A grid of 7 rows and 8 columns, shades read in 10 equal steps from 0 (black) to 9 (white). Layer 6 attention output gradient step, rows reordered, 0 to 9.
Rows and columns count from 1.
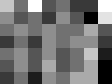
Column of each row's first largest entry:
3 8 7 4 7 4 6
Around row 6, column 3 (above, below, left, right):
3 1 5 6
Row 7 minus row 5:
-2 -1 -2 0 1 2 -1 -1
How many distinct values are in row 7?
6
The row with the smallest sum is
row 7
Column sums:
27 30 26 31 27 28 32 23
